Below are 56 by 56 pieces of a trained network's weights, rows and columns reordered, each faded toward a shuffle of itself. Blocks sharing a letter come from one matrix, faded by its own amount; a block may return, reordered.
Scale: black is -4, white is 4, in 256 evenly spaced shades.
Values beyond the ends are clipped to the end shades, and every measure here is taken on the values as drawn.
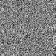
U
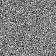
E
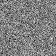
E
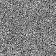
E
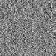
U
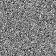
E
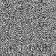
U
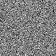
E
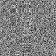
U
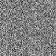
U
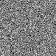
E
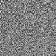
U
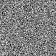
E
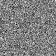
E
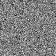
E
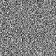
U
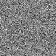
E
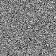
E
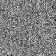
E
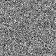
E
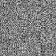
U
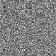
U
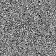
E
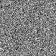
E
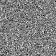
E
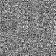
U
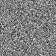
E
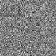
U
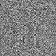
U
